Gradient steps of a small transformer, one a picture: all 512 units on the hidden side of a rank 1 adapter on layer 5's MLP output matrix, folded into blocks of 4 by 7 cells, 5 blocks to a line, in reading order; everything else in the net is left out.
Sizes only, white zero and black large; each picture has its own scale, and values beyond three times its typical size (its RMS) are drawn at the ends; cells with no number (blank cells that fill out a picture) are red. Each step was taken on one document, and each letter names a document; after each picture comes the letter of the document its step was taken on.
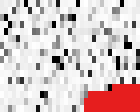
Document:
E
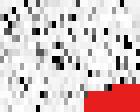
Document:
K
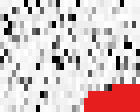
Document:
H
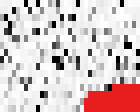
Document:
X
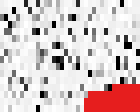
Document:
K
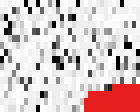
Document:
H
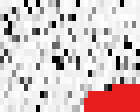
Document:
X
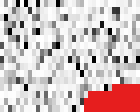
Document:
E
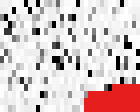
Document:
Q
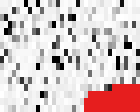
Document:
H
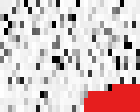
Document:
E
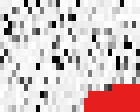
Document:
H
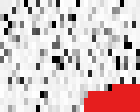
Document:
E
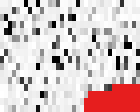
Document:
H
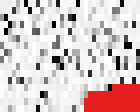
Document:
E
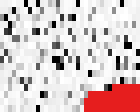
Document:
X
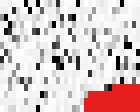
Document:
Q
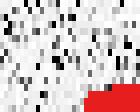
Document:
H
